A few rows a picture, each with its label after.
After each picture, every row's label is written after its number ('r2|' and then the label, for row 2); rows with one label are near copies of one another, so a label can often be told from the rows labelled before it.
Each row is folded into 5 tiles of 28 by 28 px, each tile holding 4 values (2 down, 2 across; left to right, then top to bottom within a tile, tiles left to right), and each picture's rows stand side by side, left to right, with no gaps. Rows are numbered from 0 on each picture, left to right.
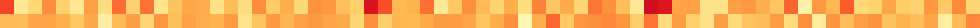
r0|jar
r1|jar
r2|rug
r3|jar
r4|rug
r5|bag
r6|jar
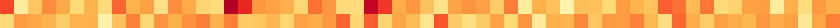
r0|jar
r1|rug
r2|rug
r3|bag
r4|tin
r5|jar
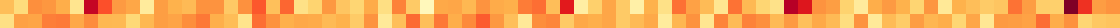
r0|rug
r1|tin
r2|jar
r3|tin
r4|jar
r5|rug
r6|bag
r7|rug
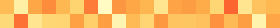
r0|bag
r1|bag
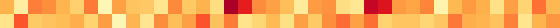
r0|bag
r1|rug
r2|rug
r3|jar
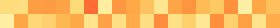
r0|bag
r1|bag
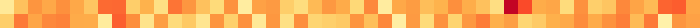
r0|tin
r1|bag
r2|bag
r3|rug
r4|tin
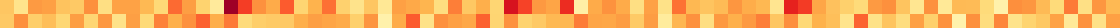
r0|bag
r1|rug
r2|jar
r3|rug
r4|jar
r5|rug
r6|bag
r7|bag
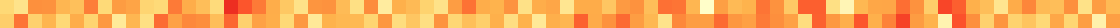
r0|bag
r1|rug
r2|bag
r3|bag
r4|tin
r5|tin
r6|tin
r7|bag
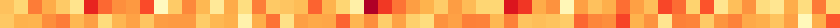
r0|rug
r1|jar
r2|rug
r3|rug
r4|tin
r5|jar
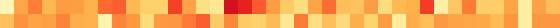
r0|tin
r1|rug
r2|bag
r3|jar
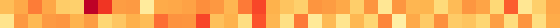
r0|rug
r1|tin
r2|bag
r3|bag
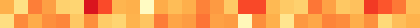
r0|rug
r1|tin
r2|rug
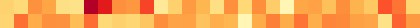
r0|rug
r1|jar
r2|tin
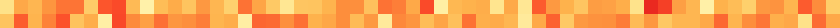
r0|tin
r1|tin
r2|tin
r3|jar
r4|rug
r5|tin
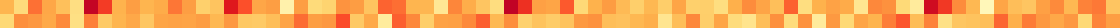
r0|rug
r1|rug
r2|tin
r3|rug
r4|jar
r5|bag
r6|rug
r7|tin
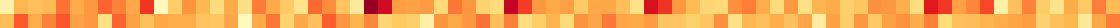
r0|tin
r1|jar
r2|rug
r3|rug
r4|rug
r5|bag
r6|rug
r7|jar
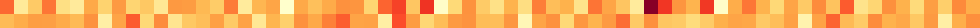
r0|jar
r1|bag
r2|tin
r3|jar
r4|rug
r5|jar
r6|jar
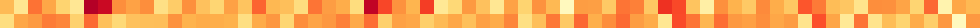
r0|rug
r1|jar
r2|rug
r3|jar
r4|tin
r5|tin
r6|bag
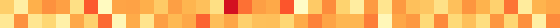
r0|bag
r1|rug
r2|jar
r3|bag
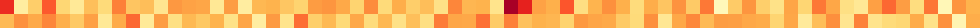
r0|jar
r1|bag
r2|bag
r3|rug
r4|jar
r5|jar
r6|bag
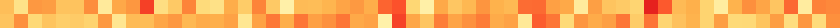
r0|bag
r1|jar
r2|tin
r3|tin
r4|rug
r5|bag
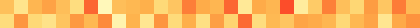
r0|bag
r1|bag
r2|jar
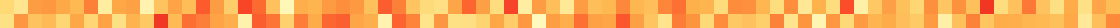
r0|bag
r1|tin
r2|tin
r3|bag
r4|tin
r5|bag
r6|jar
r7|jar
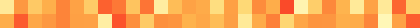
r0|tin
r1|jar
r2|jar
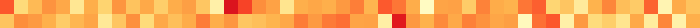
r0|jar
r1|rug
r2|tin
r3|tin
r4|bag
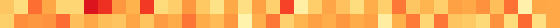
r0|rug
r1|jar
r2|jar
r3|bag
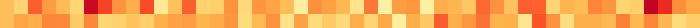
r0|rug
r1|jar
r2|bag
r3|tin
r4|rug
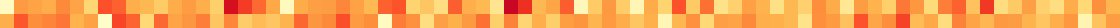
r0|tin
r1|rug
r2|tin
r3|rug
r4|jar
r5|jar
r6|tin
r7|jar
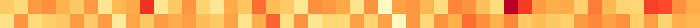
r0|bag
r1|jar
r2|bag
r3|rug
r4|rug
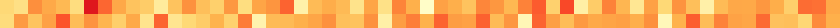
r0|rug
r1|bag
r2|jar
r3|tin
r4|jar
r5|tin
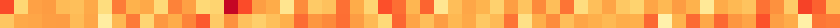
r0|jar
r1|rug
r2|tin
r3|jar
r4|jar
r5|tin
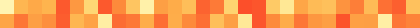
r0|tin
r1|tin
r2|tin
